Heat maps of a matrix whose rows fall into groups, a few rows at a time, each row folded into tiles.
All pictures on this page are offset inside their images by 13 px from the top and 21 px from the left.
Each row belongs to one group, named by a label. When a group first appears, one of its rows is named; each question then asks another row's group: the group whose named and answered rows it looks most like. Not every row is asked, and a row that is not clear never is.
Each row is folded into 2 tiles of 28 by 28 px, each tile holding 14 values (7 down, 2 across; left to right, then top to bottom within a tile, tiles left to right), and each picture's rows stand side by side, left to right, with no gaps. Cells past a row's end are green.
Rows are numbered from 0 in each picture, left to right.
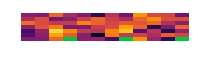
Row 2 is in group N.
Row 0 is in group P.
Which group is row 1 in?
P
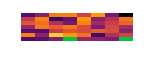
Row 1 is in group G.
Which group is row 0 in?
P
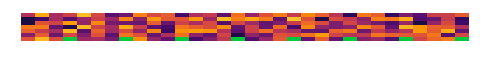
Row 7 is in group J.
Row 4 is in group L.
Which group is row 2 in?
N
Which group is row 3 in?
L
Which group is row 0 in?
J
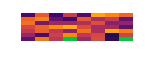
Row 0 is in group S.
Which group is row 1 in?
J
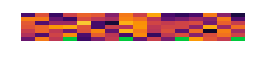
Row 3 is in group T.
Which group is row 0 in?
S
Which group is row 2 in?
G
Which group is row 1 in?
L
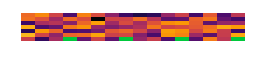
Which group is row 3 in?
S
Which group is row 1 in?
G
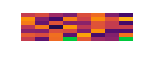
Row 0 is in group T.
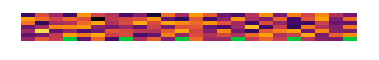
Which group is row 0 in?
S
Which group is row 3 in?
G
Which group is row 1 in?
G
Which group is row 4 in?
J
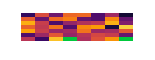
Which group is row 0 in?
L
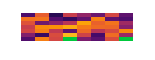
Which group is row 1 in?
P
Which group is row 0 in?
S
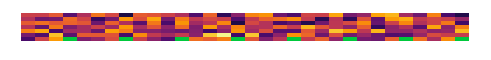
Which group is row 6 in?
L
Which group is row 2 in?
N
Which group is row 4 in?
N
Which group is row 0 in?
L
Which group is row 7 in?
T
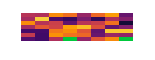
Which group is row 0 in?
P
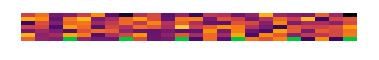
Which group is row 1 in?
G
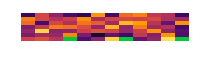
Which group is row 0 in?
S
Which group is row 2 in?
L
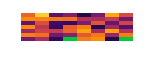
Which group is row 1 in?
J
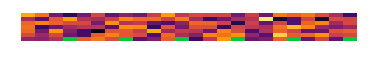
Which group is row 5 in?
G
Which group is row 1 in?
T
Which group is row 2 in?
L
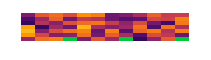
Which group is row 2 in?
L
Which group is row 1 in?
G
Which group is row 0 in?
J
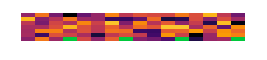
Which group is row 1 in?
P
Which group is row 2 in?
P
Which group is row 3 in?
T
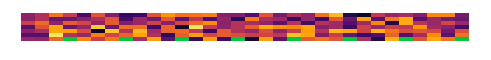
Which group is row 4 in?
S
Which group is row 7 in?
J
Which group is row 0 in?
P
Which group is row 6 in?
L
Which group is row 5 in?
J
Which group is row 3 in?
G
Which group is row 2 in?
J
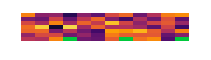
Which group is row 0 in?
T
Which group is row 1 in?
P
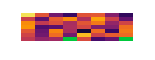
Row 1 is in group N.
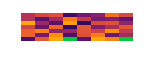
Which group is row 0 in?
L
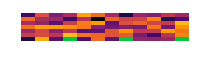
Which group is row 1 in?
G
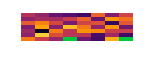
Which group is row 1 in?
L
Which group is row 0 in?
T
